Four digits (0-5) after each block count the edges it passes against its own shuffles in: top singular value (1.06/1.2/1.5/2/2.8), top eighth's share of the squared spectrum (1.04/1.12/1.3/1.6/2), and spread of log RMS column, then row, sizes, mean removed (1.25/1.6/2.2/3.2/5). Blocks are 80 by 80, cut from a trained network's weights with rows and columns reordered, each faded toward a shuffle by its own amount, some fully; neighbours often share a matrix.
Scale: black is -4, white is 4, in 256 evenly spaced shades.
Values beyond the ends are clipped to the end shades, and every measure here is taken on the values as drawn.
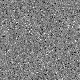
0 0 0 0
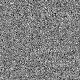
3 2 0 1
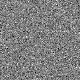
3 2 0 1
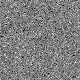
0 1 0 0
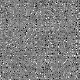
2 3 2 0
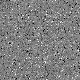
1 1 1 0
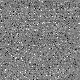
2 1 1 0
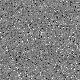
0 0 0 0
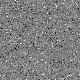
0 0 0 0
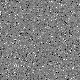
0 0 0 0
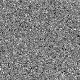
2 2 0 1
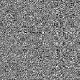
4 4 2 2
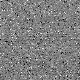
2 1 0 0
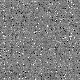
2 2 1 0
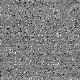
2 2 1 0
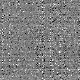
3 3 3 0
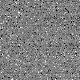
1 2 1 0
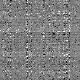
3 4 3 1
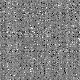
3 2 0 2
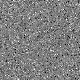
2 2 0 1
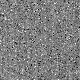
1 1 0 0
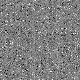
1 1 0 1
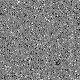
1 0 0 0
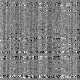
4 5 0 4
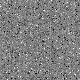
1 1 0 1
